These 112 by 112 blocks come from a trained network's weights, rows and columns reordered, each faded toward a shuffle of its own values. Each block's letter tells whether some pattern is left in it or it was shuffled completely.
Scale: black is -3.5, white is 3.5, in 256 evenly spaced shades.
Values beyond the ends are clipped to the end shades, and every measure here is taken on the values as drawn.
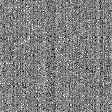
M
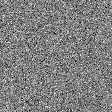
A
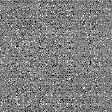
M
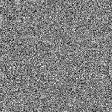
M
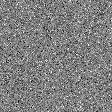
A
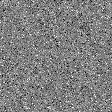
A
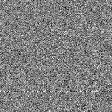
M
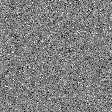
A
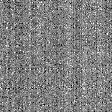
M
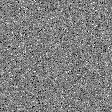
A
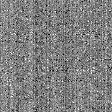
M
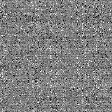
M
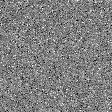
A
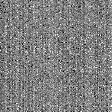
M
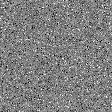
A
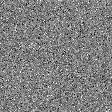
A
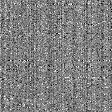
M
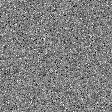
A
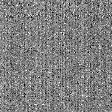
M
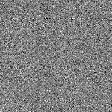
M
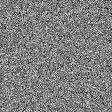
A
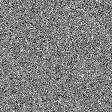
A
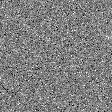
A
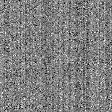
M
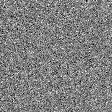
A
